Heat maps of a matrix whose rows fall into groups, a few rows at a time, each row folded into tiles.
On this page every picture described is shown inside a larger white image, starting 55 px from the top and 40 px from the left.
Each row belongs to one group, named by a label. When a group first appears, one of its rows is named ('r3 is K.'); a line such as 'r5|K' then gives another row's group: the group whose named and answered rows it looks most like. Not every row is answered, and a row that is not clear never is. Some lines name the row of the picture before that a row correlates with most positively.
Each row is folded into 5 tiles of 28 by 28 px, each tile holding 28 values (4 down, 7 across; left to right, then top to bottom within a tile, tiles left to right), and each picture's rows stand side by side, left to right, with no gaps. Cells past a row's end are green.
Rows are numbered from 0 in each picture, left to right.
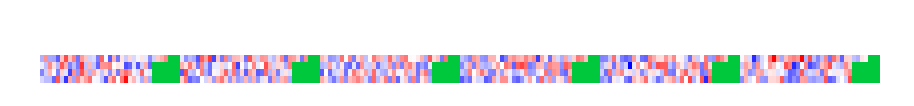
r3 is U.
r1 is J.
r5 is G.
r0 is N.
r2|J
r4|U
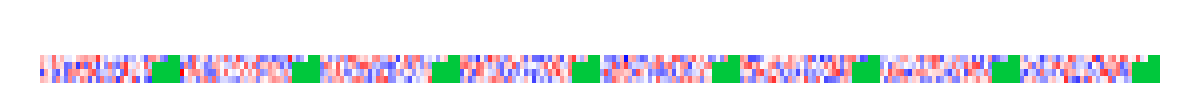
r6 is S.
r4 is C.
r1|S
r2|G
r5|G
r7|U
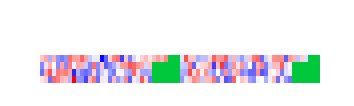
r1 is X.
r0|X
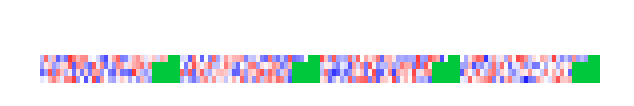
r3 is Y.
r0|X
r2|J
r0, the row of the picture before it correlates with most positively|1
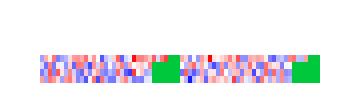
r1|J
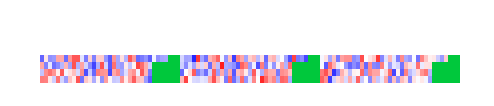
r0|Y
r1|Y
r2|J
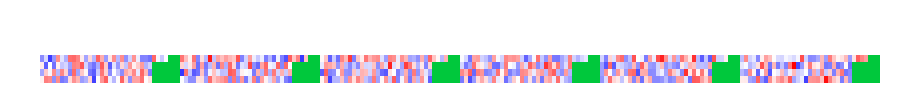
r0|Y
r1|J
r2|J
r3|S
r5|N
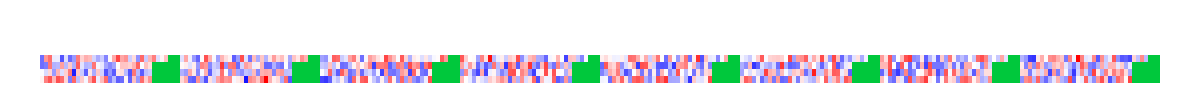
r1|N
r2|U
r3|J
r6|N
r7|Y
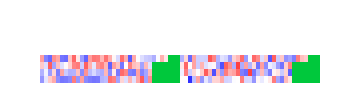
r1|C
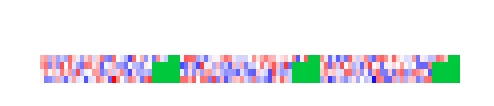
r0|C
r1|X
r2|C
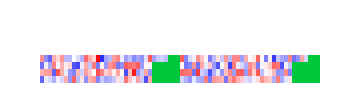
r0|S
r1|S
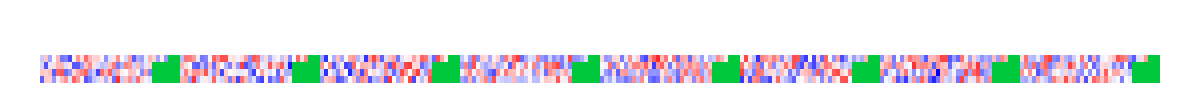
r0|S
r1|X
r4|U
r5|G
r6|U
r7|N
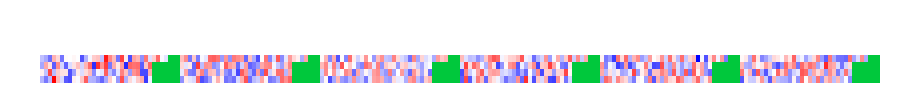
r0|U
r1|G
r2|C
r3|G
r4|Y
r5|S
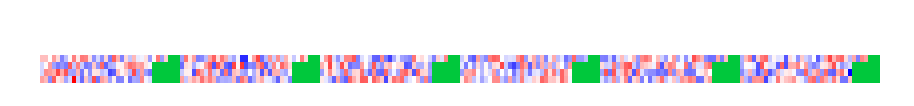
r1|X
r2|N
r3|Y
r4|C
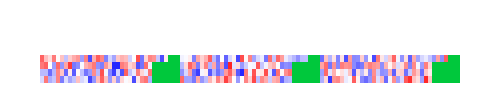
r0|G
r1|N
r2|C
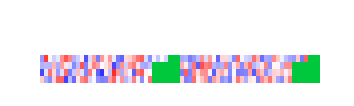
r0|N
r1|C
